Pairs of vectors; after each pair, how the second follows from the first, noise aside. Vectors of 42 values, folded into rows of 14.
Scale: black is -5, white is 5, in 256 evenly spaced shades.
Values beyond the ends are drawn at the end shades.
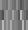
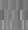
shrunk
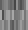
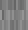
shrunk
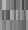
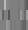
partly zeroed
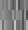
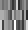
scaled up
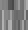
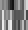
scaled up
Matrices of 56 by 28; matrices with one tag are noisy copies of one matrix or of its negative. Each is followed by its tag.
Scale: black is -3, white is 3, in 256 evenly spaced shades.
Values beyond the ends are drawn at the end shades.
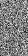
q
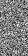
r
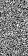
r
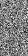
q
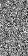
q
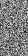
q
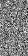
q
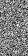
r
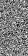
r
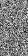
q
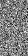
q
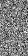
q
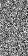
q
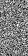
r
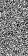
r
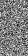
r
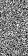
r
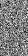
q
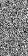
q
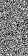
r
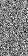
q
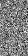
q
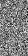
q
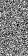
r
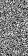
r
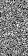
r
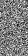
r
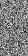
q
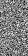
r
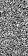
r
